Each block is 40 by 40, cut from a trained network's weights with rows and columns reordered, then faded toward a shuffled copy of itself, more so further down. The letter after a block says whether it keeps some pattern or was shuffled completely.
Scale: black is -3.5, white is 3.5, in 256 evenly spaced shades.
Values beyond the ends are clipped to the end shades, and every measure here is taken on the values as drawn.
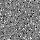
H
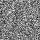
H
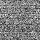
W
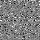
W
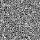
W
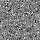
H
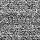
W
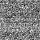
W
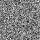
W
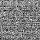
W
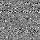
W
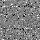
W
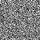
W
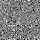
W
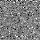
W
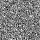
H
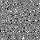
W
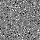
H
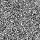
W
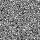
H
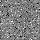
H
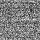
W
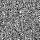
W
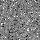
H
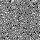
H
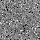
H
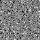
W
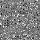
W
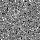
H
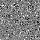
W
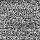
W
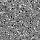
W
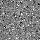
H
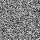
H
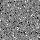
H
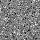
H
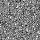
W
